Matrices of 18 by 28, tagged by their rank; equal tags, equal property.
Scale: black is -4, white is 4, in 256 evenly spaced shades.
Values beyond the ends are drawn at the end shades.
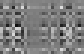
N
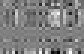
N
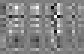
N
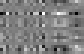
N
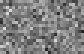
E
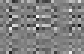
N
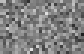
E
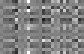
N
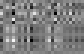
N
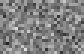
E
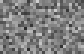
E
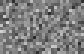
E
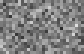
E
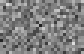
E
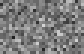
E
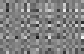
N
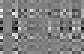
N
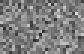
E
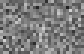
E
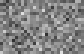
E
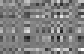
N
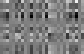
N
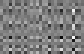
N
